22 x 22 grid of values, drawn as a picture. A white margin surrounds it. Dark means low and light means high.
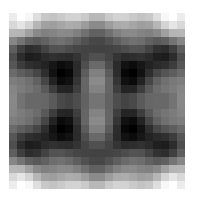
Mirror symmetry: left to right and top to bottom. Slope: none. Lone odd cells: none.
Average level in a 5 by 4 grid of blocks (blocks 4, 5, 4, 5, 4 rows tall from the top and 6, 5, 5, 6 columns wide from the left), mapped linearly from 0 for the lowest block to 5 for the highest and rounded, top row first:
5445 | 0000 | 2112 | 0000 | 5445
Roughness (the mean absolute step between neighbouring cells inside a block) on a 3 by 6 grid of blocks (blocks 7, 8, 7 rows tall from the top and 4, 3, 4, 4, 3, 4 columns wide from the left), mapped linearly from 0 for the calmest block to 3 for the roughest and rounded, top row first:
322223 | 022220 | 322223
